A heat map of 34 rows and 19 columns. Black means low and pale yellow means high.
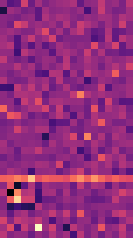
An odd patch, rougher than its surroundings, sits in the bottom left. Row 26 differs from the rows beside it. The bottom left is the roughest part. No overall slope runs across the table.
